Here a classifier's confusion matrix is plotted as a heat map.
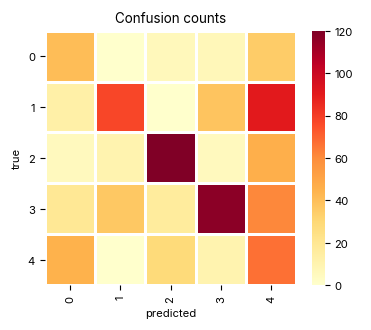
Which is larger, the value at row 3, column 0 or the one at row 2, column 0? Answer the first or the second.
the first
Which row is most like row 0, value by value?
4
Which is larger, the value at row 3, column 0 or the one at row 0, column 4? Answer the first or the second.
the second
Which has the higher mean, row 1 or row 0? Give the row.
1
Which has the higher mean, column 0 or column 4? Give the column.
4
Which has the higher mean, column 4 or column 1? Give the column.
4
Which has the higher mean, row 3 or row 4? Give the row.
3
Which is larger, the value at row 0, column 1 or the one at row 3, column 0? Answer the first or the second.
the second
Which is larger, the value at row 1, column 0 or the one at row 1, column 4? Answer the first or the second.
the second
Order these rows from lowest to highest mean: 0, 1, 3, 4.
0, 4, 1, 3
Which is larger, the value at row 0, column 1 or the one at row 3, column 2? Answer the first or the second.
the second
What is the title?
Confusion counts
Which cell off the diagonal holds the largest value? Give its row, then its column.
1, 4
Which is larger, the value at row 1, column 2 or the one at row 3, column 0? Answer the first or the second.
the second
